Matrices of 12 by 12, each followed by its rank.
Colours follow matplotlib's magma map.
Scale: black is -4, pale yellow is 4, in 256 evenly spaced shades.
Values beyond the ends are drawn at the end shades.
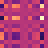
one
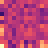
two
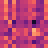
two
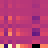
one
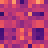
two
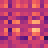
two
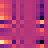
one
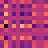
one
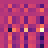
one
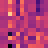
two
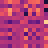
two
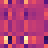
one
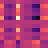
one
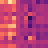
two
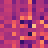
two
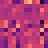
two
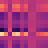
one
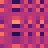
one
